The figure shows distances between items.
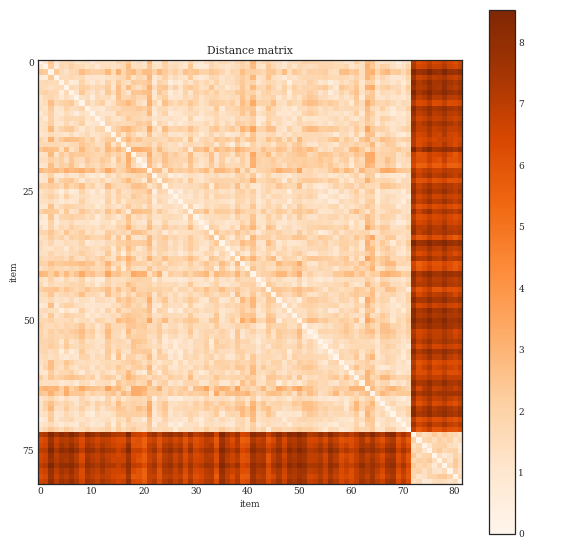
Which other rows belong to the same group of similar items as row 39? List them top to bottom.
0, 1, 2, 3, 4, 5, 6, 7, 8, 9, 10, 11, 12, 13, 14, 15, 16, 17, 18, 19, 20, 21, 22, 23, 24, 25, 26, 27, 28, 29, 30, 31, 32, 33, 34, 35, 36, 37, 38, 40, 41, 42, 43, 44, 45, 46, 47, 48, 49, 50, 51, 52, 53, 54, 55, 56, 57, 58, 59, 60, 61, 62, 63, 64, 65, 66, 67, 68, 69, 70, 71
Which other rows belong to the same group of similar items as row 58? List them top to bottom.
0, 1, 2, 3, 4, 5, 6, 7, 8, 9, 10, 11, 12, 13, 14, 15, 16, 17, 18, 19, 20, 21, 22, 23, 24, 25, 26, 27, 28, 29, 30, 31, 32, 33, 34, 35, 36, 37, 38, 39, 40, 41, 42, 43, 44, 45, 46, 47, 48, 49, 50, 51, 52, 53, 54, 55, 56, 57, 59, 60, 61, 62, 63, 64, 65, 66, 67, 68, 69, 70, 71
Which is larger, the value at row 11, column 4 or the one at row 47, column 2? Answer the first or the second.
the second
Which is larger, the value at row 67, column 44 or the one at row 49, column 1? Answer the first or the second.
the first
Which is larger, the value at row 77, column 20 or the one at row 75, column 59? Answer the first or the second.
the second
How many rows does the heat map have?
82
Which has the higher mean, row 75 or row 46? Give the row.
75
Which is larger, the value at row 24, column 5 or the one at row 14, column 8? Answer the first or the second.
the first
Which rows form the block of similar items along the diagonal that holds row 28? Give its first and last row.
0 to 71
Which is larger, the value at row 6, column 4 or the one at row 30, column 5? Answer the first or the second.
the second
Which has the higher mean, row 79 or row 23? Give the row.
79
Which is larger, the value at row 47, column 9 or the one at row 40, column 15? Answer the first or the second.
the second
